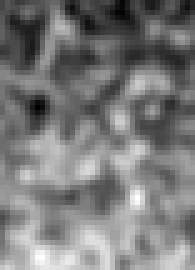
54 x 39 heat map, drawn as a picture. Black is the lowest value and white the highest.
Ninth with the lowest average: top middle. Grain: blotchy. Slope: up to the bottom.
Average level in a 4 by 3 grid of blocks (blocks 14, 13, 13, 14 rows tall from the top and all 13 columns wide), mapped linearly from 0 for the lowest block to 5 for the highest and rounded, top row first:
100
222
443
554
